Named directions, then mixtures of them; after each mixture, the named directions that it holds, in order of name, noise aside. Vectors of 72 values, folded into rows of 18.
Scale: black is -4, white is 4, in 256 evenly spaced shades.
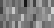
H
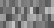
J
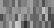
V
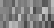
J, V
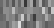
H, V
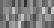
H, V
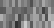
V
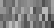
J, V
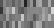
H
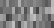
J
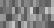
J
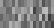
J, V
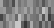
V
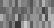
V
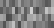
J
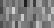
H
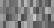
H, J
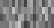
H, V
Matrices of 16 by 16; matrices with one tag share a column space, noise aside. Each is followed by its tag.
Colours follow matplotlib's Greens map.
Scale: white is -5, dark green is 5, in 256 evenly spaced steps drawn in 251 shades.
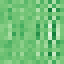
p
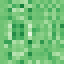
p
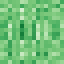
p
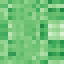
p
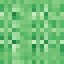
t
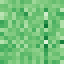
t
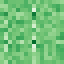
t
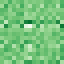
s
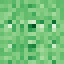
s
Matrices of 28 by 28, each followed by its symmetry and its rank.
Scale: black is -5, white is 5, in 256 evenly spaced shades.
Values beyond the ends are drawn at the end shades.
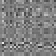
neither, rank three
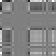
symmetric, rank one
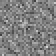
symmetric, full rank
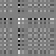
symmetric, rank one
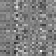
neither, rank three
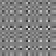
symmetric, rank one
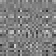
neither, rank three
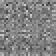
neither, rank five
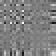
symmetric, rank two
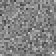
symmetric, full rank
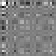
symmetric, rank two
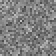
symmetric, full rank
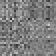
neither, rank five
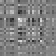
symmetric, rank two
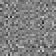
neither, rank five
